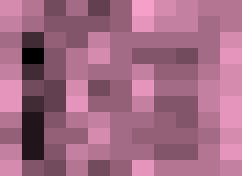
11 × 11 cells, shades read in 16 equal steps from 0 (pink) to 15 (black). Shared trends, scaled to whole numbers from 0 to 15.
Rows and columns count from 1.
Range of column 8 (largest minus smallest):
5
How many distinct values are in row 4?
7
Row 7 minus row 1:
-1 7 1 -4 -3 0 3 5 4 -1 -3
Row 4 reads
4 15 7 4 2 5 7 7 8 5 1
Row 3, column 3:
6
